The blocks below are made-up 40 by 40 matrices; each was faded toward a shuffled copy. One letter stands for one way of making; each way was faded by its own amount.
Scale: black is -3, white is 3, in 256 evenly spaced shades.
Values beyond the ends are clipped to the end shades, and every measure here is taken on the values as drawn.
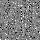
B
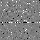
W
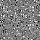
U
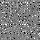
W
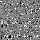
W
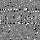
W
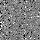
B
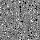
B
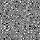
U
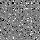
W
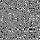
W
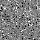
U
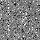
B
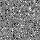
B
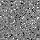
U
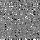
W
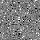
U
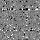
W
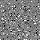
W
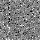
B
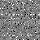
U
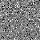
U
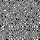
W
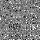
W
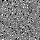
B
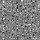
B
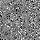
B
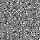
U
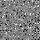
U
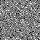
U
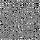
W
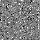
B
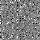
B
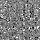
W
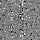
B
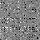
W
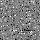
U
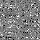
W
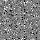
B
